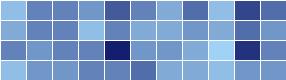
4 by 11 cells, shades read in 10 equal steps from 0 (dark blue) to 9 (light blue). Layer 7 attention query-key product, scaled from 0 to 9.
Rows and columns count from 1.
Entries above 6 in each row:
3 5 2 4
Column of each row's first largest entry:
1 4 9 1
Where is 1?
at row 3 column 10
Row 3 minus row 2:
-2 1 0 -3 -5 -1 -1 1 2 -3 -1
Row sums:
57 67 55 68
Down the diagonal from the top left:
8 5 5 5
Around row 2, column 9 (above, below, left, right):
8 9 6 4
